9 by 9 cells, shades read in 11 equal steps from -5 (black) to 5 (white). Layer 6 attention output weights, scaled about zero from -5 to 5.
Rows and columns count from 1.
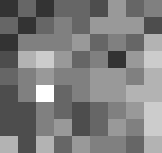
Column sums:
-14 -8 7 -2 -5 -2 2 2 15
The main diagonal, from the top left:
-3 -3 0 1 0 1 0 0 2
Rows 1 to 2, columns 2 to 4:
-1 -3 -1 / -3 -1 0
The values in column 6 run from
-2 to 1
